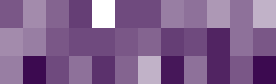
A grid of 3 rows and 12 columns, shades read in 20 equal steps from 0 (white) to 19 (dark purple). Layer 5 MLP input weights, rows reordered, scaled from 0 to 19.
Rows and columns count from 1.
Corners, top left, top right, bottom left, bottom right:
13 6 10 19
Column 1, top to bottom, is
13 9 10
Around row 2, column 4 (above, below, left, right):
15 11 13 14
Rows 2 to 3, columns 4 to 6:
14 14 13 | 11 16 12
